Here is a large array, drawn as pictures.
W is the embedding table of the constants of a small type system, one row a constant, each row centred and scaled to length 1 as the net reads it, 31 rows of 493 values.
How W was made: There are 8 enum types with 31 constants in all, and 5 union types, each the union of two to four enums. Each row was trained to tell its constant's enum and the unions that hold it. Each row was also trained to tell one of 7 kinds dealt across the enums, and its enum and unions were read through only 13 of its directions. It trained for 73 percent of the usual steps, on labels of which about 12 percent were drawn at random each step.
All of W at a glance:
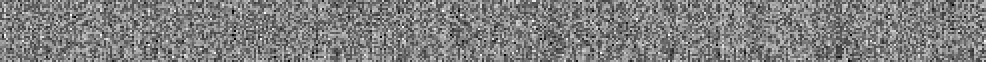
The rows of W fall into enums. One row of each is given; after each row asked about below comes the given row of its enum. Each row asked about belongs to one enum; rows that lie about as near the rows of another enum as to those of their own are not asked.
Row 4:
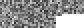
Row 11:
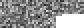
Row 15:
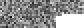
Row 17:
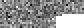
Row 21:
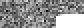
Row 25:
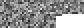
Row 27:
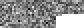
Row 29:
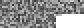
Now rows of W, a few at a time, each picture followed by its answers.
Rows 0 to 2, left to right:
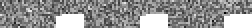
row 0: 25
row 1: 21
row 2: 29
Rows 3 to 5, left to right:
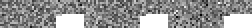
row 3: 29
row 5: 25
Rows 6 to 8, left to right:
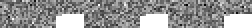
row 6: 27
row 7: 21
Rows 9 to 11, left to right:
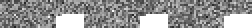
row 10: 25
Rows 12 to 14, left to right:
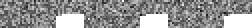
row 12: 21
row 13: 15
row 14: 4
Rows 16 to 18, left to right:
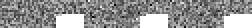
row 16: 29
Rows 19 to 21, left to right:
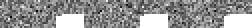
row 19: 15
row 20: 4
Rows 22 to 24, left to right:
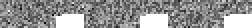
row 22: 4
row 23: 27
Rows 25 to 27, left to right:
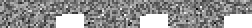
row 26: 29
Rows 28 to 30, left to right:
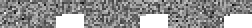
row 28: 25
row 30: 17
